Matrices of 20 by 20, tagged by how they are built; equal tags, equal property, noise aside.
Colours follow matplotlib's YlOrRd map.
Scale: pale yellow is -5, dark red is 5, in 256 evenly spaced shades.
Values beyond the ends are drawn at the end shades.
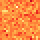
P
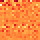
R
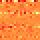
R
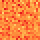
P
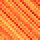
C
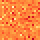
P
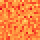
P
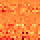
R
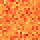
P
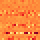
R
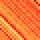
C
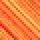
C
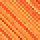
C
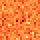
P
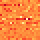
R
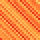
C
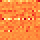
R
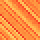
C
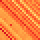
C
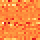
R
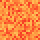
P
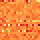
R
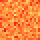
P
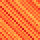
C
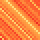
C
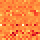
R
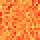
P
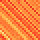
C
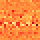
R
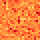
P
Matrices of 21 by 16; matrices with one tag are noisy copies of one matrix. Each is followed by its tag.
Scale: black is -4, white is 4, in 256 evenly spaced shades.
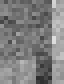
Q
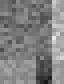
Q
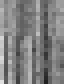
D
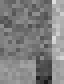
Q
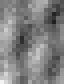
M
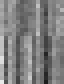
D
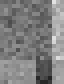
Q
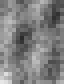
M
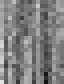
D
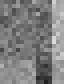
Q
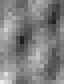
M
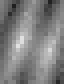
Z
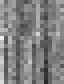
D
